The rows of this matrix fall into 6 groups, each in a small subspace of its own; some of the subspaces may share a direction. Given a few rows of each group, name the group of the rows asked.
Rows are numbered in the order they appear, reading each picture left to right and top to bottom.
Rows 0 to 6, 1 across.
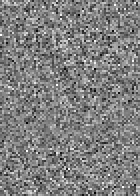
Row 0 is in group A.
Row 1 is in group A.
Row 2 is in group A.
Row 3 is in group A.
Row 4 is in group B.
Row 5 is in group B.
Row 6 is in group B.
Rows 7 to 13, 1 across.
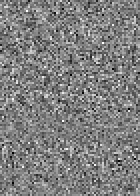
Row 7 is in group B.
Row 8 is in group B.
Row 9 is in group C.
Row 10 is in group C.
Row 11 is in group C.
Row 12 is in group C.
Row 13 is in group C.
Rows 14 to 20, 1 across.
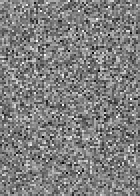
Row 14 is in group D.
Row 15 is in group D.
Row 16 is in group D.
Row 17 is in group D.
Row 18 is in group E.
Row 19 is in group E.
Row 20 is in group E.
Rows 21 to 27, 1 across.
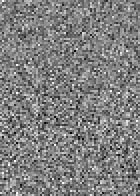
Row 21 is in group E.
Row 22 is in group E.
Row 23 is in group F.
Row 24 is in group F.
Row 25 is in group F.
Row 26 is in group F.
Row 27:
C
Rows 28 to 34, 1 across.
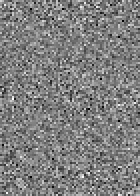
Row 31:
C
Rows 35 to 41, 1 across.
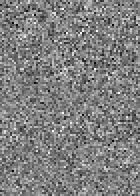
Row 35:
B
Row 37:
A
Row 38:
F
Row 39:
C
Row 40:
C
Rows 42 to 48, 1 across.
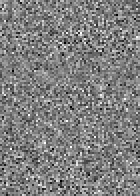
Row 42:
C
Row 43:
E
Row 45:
D
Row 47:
F
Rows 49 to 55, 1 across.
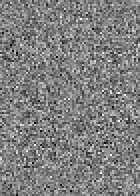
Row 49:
B
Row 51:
A
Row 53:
E
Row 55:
D
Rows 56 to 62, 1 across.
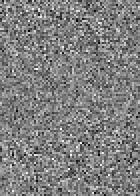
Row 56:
B
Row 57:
D
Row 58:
C
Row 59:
B
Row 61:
C
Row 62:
D
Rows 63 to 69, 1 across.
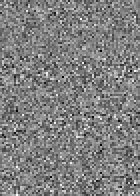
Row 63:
B
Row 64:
E
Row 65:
D
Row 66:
D
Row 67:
F
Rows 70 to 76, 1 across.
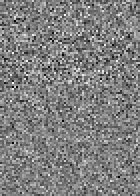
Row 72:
E
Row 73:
F
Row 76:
F
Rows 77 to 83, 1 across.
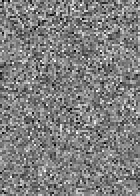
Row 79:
B
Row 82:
B
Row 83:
F
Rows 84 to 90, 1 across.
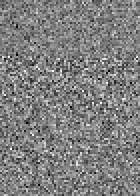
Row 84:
C
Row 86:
B
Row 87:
D
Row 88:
A
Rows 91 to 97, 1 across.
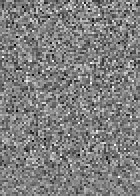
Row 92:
F
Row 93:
E
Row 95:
D
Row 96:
A
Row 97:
F
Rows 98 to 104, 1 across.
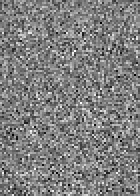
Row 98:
E
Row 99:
E
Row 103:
E
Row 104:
E
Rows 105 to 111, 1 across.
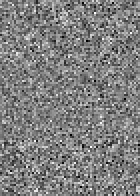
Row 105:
A
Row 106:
A
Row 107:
B
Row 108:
D
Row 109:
D
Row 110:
E
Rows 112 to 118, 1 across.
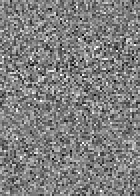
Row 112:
B
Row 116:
B
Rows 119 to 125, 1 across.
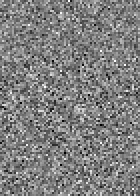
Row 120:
E
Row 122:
F
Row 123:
C
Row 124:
E
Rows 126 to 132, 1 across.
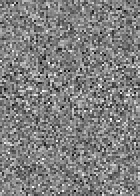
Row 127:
D
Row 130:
F
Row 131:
A
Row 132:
E
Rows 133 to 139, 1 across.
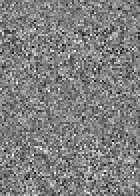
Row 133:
F
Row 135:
D
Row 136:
F
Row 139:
A
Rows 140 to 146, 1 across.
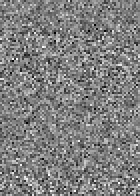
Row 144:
A
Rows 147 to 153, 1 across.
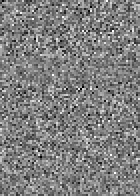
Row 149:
C
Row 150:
E
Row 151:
B
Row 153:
A
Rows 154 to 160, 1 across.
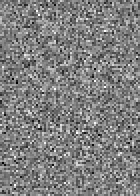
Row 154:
B
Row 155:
B
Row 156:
B
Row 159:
F
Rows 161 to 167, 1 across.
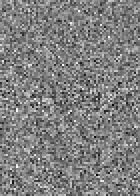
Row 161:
D
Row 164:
A
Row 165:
B
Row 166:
A
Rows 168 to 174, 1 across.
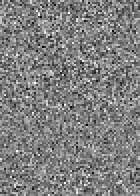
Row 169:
A
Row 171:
D
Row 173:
B
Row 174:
F
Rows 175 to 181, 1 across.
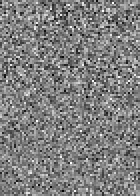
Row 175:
A
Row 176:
F
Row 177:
C
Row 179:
E
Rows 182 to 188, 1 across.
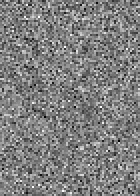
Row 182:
E
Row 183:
F
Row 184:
F
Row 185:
E
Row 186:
A
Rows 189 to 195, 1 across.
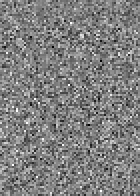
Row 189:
D
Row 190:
C
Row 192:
A
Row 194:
E
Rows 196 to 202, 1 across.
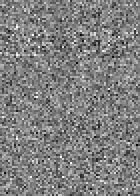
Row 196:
A
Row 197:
A
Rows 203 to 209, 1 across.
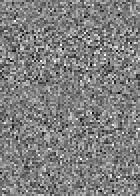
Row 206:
F
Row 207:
C
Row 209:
F
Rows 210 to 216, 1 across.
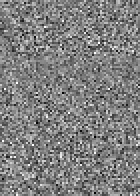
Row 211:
D
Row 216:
B
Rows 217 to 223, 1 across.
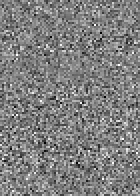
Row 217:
C
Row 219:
F
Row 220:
B
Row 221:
F
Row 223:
A
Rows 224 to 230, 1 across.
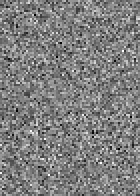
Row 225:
E
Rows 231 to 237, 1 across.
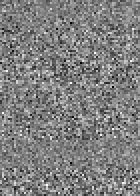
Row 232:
A
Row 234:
A
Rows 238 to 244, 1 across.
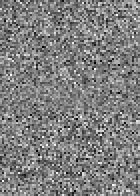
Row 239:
A
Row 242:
E
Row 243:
B
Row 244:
E
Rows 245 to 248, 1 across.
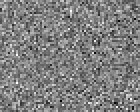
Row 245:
C
